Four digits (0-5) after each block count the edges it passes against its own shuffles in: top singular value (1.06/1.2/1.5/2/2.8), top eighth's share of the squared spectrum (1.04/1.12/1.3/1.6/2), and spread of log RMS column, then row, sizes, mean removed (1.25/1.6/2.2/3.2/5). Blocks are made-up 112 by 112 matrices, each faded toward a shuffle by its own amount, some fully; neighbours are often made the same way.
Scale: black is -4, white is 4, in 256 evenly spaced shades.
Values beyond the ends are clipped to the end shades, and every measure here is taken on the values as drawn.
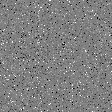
0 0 0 0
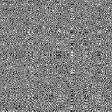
5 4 3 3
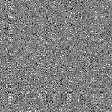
4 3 2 2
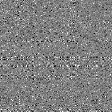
4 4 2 3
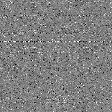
4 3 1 2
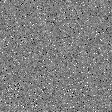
1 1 0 0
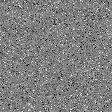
0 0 0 0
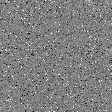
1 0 0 0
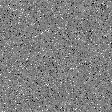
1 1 0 0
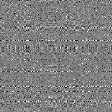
5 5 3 4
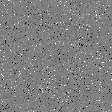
3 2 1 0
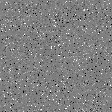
2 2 0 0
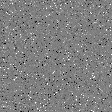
2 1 0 0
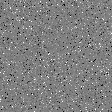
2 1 0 0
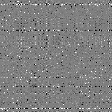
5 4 2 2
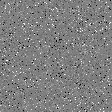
2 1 0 0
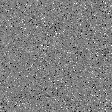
2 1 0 0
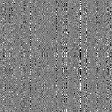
5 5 4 2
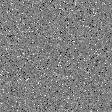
1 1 0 0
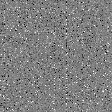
3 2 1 0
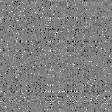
4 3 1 2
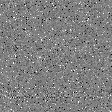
3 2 0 1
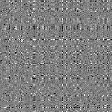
5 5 3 3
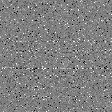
4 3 1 1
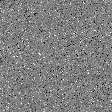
0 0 0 0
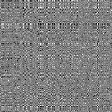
5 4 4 3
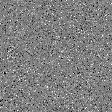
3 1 0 0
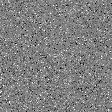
2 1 0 0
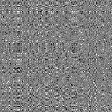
5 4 3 3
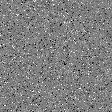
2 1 0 0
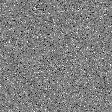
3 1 0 0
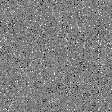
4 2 1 0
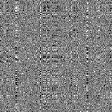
5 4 3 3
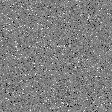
2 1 0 0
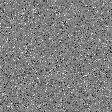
0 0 0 0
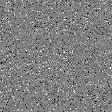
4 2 1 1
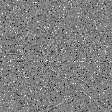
3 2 0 1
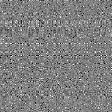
5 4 2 3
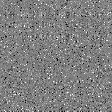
4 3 1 1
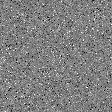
1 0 0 0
